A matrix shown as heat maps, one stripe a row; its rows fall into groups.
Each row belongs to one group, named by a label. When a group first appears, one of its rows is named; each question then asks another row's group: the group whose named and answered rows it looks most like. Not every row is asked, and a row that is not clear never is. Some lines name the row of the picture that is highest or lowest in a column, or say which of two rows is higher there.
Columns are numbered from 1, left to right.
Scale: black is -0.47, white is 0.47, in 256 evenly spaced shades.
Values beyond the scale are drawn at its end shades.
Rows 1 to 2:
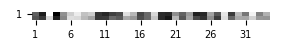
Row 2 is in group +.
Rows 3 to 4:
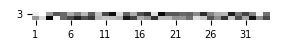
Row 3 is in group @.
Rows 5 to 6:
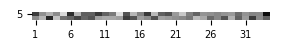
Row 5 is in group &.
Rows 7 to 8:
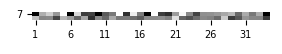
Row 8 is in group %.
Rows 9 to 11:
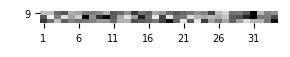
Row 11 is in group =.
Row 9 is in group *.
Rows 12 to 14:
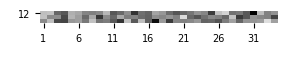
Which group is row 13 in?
%
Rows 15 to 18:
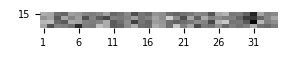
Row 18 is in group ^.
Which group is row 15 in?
*
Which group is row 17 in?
*
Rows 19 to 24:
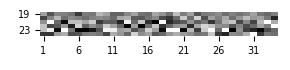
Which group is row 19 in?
^
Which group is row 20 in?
=
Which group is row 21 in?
@
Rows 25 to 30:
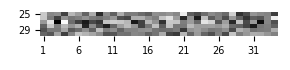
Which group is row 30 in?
+
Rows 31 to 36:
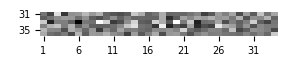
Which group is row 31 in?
+
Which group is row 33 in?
^
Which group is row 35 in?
%
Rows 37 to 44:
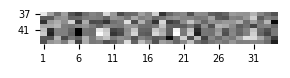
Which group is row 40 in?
@
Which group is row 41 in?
^
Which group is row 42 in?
^
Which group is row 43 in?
=
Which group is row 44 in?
&
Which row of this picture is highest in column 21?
43
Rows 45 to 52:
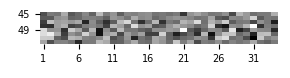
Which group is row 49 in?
%
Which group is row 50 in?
@
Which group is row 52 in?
^
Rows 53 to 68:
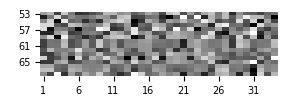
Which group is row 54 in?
=
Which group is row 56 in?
*
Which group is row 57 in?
^
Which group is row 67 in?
*
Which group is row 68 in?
+
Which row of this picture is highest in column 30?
54
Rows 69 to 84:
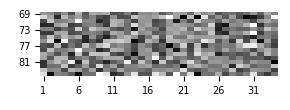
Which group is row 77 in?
=
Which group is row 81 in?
&
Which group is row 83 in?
%
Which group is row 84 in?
^
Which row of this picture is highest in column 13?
81
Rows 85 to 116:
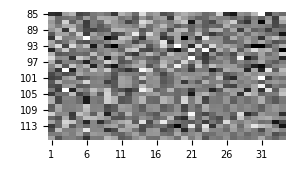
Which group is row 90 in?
&
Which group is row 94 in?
=
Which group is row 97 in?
^
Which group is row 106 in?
^
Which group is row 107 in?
^
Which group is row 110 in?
%
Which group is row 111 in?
+
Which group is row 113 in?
=
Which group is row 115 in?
&
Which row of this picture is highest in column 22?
93
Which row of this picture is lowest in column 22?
91
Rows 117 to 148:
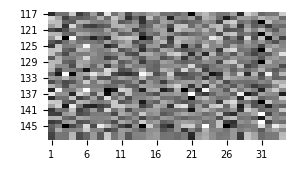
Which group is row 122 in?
*
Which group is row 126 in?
*
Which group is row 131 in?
^
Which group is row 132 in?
+
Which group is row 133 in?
@
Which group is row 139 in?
*
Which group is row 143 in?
*
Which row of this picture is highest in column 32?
132
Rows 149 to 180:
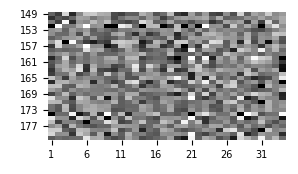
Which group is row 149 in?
+
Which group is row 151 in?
+
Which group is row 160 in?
=
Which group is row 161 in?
=
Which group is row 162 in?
&
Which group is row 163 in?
&
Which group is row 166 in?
=
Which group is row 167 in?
*
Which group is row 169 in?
=
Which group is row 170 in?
%
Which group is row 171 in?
*
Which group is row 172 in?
+
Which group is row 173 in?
+
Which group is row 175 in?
%
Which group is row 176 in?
^
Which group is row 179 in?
%
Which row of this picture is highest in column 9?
174
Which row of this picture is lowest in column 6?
176
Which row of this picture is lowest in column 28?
174
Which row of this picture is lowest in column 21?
174
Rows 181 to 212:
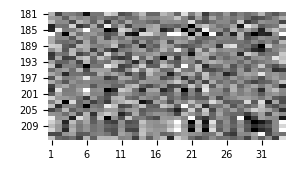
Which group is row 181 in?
^
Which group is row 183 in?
%
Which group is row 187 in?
%
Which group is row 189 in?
*
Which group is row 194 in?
^
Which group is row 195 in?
&
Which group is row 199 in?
=
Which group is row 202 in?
@
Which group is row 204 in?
^
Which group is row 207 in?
%
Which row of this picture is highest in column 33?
192
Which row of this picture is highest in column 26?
189
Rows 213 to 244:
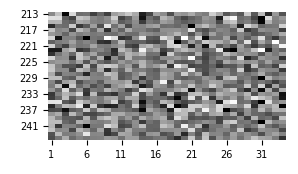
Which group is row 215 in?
*
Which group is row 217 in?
%
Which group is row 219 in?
^
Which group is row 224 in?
%
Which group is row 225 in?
@
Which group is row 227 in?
%
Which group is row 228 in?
^
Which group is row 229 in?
*
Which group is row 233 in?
&
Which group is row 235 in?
*
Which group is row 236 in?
&
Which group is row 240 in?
*
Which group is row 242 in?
%
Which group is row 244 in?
=
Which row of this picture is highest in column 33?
220
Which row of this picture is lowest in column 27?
222
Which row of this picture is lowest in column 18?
237
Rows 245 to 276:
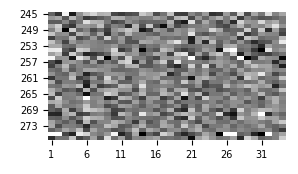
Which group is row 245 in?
+
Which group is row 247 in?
+
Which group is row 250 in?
%
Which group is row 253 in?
*
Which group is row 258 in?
=
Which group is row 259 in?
+
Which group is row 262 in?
^
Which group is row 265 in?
^
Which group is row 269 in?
+
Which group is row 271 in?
+
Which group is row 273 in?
^
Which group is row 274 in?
&
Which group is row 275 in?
*
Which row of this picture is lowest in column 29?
256
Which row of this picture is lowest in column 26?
270
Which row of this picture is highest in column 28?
256
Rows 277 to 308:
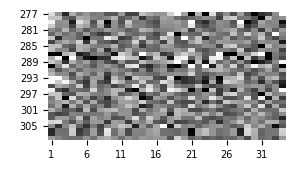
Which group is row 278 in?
*
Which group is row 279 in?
%
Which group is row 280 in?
%
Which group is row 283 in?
^
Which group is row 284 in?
&
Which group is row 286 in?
%
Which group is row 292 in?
%
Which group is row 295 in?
&
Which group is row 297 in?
*
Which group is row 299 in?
@
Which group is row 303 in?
&
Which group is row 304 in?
@
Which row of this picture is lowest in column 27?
287
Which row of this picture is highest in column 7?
296
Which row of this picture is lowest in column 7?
288
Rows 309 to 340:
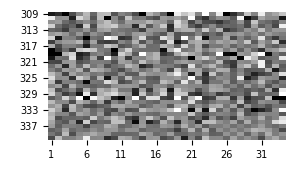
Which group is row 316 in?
&
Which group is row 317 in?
^
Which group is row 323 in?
&
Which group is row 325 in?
%
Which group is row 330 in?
&
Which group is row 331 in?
%
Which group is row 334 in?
%
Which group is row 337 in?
^
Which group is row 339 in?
+
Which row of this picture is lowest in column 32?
319
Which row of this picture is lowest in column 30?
333
